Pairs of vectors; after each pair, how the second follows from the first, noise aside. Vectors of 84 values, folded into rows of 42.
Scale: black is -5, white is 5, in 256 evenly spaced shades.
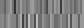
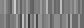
negated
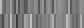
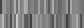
negated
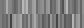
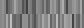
negated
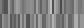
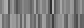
negated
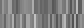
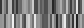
scaled up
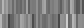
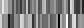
scaled up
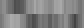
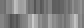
negated
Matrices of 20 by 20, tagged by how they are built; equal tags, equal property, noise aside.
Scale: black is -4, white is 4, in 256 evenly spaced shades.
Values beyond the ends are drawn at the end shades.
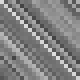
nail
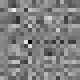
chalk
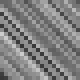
nail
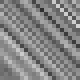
nail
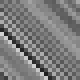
nail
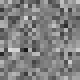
chalk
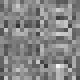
chalk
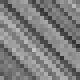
nail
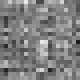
chalk
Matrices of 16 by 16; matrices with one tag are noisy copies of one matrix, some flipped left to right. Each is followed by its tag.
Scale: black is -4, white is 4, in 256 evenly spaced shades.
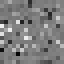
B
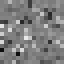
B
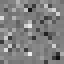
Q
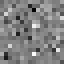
Q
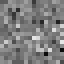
B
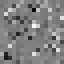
Q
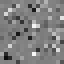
Q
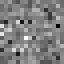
B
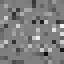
B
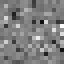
B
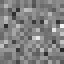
B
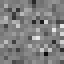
B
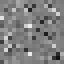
Q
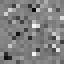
Q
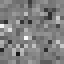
B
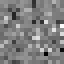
B
